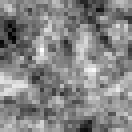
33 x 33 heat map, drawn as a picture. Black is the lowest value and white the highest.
Stripes: none. Grain: blotchy. Mirror symmetry: none. Odd rows or columns: none.
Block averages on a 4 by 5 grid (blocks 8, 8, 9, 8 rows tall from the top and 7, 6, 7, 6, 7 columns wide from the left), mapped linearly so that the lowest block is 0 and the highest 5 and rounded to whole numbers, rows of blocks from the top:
13303 | 04343 | 52354 | 33223
